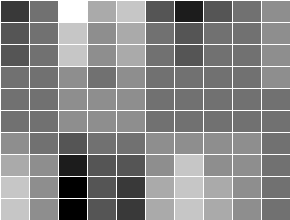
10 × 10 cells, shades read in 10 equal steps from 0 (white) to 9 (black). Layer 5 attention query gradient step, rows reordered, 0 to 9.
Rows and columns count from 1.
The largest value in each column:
7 5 9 6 7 6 8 6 5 5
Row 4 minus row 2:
-1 0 2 1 1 0 -1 0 0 0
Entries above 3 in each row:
7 8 8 10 10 10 10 8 6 6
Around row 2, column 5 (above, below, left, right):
2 3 4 5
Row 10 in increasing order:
2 2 3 3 4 4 5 6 7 9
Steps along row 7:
up up down same down same same same up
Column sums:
45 47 48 47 45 45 45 45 46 46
